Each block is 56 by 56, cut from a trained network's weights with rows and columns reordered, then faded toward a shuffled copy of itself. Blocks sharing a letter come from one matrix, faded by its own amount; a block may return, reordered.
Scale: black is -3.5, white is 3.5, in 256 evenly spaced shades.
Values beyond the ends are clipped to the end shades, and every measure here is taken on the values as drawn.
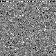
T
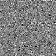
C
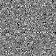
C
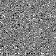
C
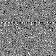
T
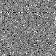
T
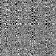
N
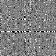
N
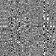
N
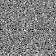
C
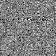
C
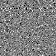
T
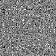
C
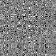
N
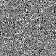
T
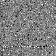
T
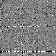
N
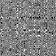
N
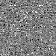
T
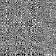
N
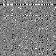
N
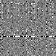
N
